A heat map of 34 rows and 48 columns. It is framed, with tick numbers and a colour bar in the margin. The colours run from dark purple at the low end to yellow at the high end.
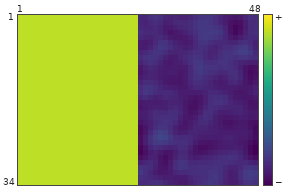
The table splits into one row of 2 panels. Panel 1,1: very high, flat. Panel 1,2: very low, blotchy, faint in contrast.
